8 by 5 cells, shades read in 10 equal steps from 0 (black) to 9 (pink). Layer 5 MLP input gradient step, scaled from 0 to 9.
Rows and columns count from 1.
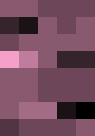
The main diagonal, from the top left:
5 1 5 2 4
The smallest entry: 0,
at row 7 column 5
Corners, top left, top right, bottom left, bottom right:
5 4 3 5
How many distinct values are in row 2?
4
